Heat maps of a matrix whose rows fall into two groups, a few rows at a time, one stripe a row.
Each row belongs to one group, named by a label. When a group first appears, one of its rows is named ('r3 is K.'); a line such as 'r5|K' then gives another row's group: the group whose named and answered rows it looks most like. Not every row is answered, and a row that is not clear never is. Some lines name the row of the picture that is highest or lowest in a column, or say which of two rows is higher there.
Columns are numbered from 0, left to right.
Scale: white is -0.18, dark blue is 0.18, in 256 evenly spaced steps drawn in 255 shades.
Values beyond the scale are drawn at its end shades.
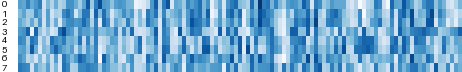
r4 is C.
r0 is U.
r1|U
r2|U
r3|U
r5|C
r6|U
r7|U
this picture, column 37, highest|0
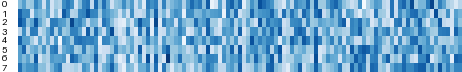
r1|U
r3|C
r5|C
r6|C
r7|C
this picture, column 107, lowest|2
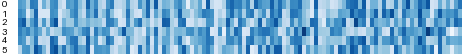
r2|C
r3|U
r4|C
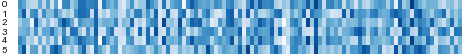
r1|C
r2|U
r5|C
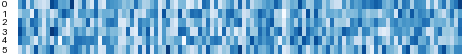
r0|C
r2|C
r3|C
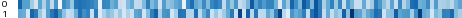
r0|U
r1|C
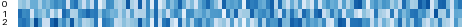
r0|C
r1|U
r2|C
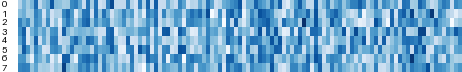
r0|C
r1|U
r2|U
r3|C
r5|C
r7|U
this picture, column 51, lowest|2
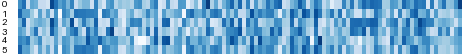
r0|C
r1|U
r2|C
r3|C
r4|U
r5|U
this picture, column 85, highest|2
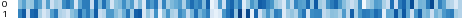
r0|U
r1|C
